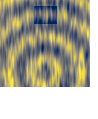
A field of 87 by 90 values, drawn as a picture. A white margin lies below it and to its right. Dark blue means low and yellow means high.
Concentric rings centre on the bottom middle. The ninth with the lowest average is the top middle. An odd patch, lower than its surroundings, sits in the top middle.
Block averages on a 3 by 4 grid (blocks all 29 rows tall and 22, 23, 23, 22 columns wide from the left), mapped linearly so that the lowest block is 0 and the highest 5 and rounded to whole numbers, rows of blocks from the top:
4 0 0 3
3 2 3 3
5 5 4 4
